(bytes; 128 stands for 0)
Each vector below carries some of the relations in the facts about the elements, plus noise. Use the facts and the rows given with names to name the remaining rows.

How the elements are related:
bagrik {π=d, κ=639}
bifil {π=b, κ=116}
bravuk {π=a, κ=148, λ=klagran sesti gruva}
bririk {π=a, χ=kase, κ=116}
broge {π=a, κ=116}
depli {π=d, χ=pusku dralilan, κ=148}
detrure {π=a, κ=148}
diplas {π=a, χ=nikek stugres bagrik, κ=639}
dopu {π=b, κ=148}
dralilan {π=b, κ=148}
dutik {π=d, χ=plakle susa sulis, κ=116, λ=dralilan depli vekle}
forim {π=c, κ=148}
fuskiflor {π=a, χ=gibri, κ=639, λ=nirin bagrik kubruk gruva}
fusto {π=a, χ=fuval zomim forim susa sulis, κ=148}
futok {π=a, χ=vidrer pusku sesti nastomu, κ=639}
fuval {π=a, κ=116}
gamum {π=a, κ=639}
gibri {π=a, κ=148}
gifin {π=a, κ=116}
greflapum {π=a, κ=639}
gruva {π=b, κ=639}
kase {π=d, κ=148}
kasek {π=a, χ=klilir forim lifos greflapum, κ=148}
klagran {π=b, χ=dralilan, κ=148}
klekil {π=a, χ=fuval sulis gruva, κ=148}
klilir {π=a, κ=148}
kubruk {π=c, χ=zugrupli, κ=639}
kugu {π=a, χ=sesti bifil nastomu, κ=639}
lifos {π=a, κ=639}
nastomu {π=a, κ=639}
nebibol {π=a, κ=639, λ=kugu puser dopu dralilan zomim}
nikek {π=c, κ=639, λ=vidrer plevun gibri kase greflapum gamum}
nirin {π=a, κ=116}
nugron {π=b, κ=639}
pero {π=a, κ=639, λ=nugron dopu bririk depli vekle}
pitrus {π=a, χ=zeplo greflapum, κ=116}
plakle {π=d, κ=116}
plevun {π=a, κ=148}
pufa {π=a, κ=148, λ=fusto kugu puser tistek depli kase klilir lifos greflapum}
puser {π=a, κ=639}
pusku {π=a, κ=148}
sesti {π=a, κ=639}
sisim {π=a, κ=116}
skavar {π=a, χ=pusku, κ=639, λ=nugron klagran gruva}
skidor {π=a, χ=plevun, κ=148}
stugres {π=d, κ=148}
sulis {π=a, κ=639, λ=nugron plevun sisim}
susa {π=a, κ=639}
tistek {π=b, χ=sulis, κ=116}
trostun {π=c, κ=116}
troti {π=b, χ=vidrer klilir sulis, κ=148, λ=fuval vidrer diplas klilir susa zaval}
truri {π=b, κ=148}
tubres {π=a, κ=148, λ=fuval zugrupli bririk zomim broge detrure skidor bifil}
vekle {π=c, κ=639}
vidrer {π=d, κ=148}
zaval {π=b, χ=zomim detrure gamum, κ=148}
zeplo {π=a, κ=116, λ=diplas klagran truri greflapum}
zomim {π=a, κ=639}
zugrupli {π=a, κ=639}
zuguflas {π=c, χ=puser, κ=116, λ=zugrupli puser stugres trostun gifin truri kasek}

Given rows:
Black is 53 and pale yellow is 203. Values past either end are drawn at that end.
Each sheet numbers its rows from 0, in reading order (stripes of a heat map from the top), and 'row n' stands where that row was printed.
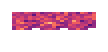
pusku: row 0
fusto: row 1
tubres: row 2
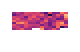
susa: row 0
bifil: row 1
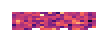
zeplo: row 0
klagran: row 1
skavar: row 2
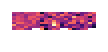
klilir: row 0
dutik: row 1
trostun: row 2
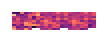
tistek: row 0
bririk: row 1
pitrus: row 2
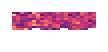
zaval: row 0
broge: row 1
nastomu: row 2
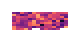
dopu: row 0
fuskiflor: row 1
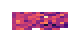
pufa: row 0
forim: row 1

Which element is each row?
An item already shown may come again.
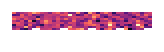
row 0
nirin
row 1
zeplo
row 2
dralilan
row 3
depli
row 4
plakle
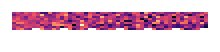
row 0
gamum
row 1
tistek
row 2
kase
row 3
vekle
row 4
bagrik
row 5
zuguflas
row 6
trostun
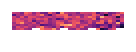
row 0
nastomu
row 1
nugron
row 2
detrure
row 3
trostun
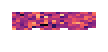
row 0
bifil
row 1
nikek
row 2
klekil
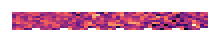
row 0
sisim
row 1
fuval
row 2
bifil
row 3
tistek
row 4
sulis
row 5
kubruk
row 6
plakle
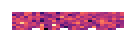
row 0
kugu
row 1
stugres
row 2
sesti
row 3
pitrus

